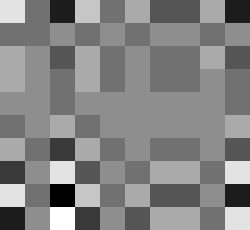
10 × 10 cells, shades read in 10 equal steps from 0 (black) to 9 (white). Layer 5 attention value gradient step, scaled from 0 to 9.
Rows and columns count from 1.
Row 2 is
4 4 5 4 5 4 5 5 4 5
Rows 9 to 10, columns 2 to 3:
4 0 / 5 9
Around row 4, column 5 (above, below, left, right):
4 5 6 5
